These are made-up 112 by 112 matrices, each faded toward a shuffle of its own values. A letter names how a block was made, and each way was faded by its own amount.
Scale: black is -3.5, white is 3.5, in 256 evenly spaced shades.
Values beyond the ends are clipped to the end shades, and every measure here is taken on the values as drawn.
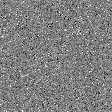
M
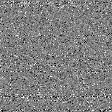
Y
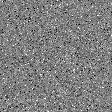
M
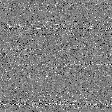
Y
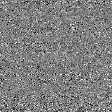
Y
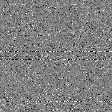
Y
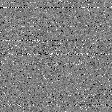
Y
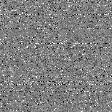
Y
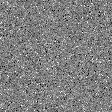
M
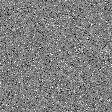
M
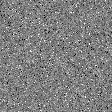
M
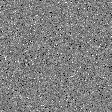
M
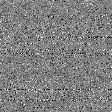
Y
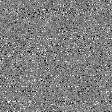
Y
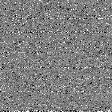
Y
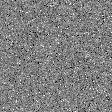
M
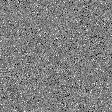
M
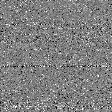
Y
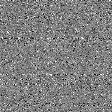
Y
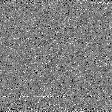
Y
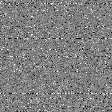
Y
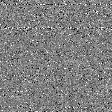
Y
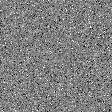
M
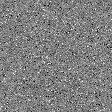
M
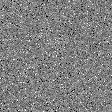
M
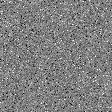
M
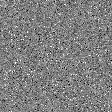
M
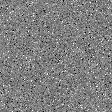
M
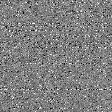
Y
